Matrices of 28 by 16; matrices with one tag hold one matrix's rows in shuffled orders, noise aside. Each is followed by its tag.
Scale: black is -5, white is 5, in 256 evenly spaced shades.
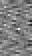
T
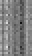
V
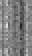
V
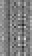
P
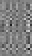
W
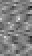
T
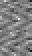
T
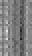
V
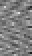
T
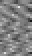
T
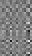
W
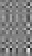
W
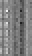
V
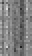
V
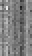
V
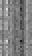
V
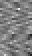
T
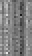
V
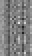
P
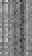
V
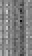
V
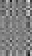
W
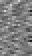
T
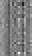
P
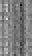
V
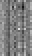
P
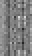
P
